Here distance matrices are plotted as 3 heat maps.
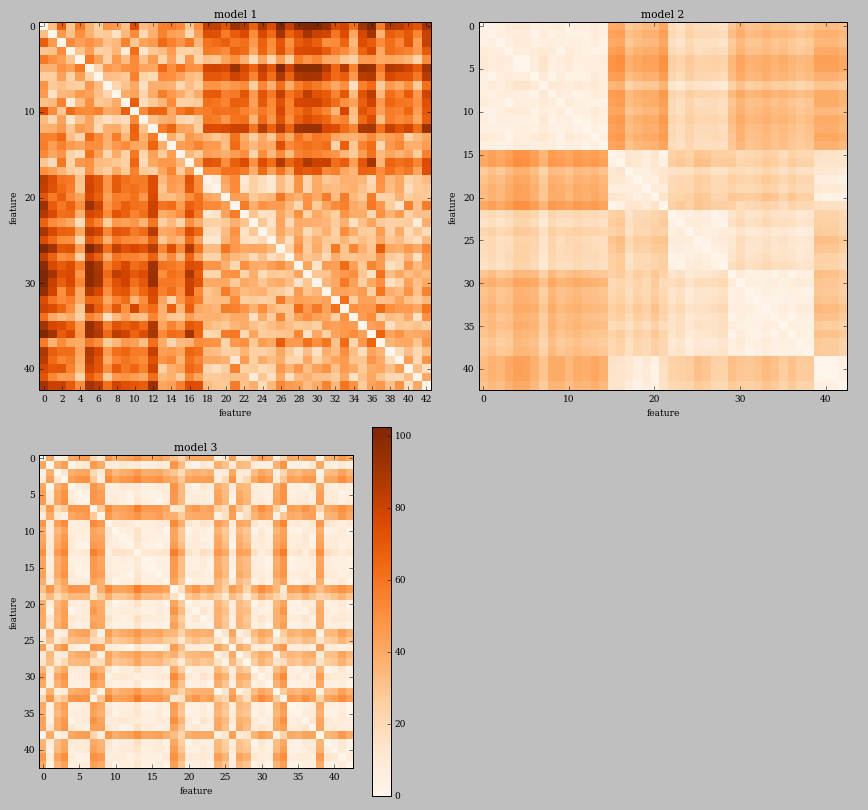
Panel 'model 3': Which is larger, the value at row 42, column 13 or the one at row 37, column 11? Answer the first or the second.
the first
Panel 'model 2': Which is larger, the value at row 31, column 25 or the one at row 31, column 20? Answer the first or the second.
the second
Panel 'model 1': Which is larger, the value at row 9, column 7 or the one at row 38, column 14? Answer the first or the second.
the second
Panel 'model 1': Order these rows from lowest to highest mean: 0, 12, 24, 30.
24, 30, 12, 0
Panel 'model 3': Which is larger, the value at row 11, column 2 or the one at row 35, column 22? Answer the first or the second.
the first
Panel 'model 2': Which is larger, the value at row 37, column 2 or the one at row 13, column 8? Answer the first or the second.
the first
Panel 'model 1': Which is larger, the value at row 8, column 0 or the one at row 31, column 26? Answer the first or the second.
the first
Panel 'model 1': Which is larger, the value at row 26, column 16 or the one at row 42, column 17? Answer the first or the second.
the first
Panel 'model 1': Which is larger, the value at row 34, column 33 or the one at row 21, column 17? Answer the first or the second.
the second
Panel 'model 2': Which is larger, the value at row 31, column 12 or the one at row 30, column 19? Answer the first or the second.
the first
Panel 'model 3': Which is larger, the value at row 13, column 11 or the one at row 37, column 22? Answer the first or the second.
the first
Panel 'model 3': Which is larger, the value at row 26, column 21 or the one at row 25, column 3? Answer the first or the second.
the second
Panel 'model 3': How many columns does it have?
43
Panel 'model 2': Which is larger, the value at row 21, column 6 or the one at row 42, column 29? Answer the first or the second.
the first
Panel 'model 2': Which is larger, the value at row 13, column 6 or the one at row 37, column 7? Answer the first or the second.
the second
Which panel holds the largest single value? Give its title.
model 1
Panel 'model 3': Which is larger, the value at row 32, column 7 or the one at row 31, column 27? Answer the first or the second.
the second
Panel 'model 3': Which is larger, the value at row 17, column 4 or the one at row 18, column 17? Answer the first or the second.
the second
